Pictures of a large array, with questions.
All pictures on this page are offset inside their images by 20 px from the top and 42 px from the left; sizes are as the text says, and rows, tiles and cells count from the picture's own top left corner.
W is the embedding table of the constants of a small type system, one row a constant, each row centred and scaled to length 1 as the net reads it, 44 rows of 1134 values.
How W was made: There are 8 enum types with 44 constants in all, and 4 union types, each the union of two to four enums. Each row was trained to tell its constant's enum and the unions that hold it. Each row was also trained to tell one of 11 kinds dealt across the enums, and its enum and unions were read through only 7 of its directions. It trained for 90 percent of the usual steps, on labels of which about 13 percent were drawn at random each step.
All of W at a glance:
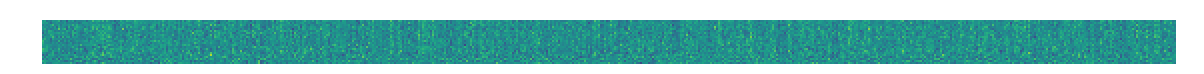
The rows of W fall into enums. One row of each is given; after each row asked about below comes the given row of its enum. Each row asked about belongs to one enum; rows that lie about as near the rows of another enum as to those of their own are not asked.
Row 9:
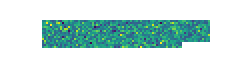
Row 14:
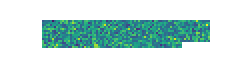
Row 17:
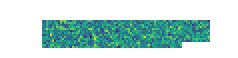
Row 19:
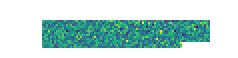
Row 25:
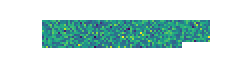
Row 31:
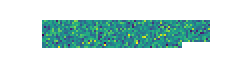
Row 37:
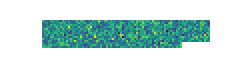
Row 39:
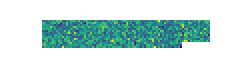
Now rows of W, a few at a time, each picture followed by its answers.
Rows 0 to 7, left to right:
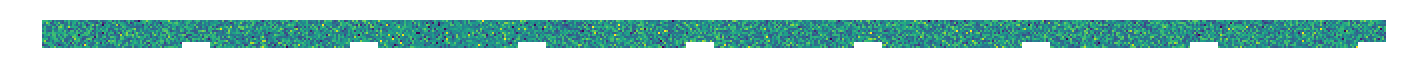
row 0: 31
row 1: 19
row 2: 25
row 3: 39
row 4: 19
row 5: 17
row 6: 17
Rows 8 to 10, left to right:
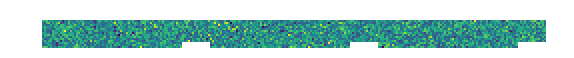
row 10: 19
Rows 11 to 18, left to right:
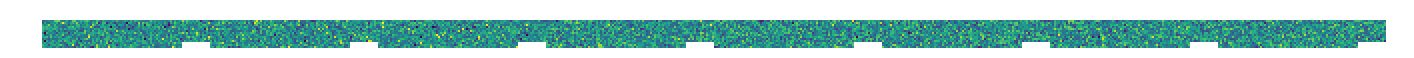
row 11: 14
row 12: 14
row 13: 9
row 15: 19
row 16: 17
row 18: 9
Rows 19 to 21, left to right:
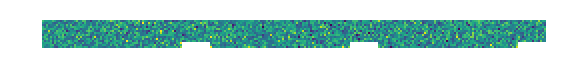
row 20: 19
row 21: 25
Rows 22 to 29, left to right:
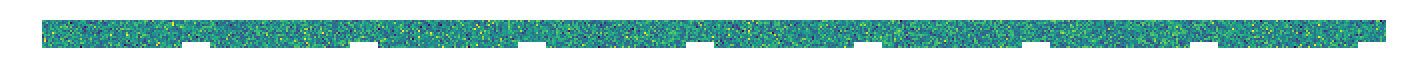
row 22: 25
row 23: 39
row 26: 14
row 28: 25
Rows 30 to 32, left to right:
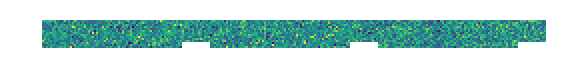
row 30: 31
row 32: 25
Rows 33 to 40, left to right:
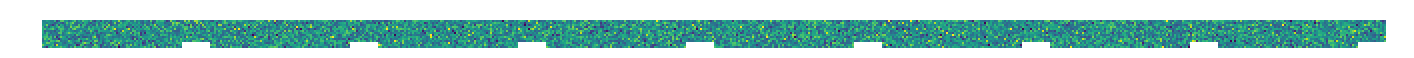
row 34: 9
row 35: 37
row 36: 37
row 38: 39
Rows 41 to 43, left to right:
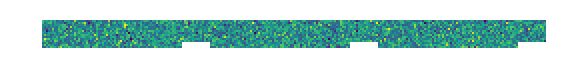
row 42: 39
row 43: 9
